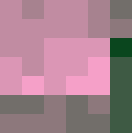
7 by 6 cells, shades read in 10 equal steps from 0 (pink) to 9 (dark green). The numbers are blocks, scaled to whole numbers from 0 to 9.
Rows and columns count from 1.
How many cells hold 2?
10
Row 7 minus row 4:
3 2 3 4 5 0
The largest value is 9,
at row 3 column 6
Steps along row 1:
up down same up up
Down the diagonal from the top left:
2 2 1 1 0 7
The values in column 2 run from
0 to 5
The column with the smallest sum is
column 3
